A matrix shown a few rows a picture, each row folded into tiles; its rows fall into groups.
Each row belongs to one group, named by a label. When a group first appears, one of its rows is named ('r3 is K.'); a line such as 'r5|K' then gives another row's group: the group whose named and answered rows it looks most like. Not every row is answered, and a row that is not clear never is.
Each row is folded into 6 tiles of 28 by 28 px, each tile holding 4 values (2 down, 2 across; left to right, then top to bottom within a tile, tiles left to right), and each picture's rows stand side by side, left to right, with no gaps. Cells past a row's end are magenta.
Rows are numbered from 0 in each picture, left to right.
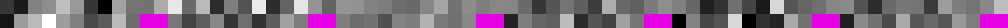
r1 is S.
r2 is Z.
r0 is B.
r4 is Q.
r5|Q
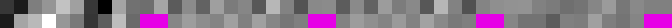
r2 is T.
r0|B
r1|T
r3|Z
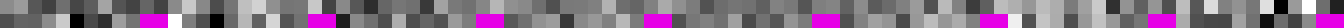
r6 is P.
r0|Q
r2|Q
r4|Q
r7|S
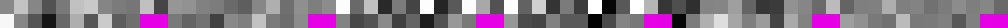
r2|S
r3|S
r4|B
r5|T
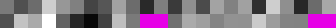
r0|B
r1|T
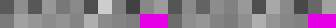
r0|T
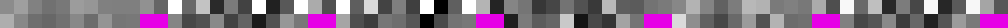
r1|S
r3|Q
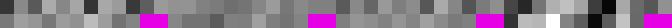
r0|T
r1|Z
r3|B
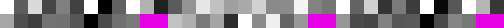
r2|S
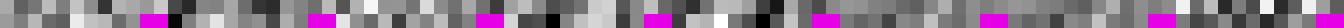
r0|P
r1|B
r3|Z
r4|B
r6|Z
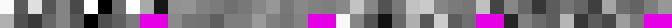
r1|Z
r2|Z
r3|Q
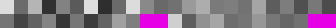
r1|P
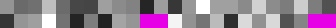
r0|B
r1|P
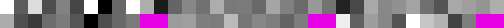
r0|S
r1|T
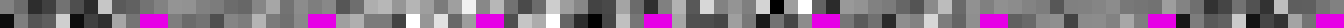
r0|Q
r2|P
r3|B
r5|Z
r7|Q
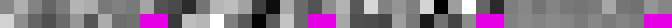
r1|B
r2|S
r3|T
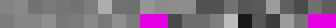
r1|Q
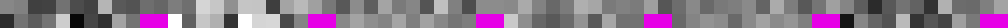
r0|Q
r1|P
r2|T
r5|Q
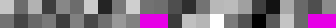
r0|S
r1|B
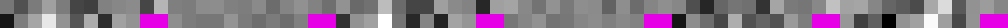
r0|B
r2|B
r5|Z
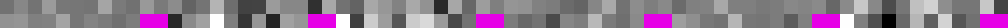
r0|T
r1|B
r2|P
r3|Z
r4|T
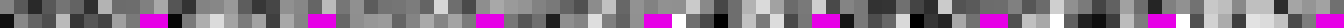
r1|B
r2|T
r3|Z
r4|Z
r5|Q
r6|B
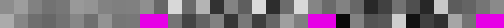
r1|S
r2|Q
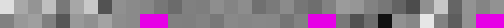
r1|T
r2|Z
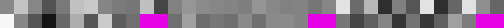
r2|S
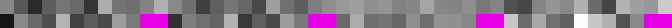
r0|Q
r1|Q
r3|P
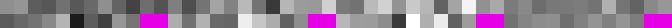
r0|Q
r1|P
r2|P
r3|T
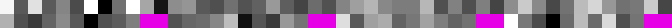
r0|S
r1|Q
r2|P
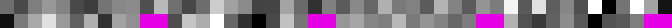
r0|B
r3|S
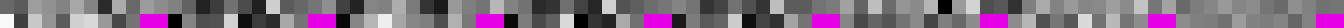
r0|P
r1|Q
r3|Q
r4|Q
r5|S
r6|P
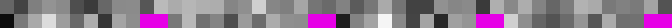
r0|B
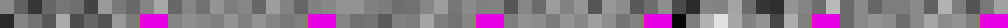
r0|Q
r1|T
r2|Z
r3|T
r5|T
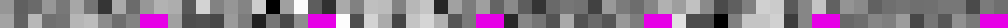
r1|S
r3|Q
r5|Q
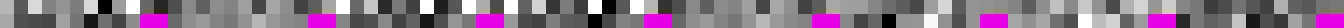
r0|S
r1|T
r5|Z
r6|P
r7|Q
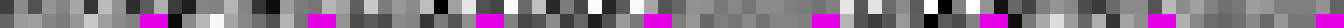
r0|T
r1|B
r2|S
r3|S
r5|S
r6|B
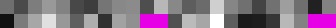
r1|B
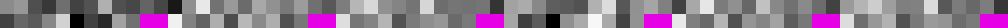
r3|Z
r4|P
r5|P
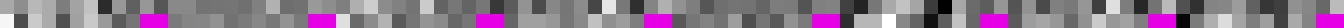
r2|P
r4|Q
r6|T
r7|B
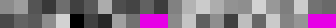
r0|Q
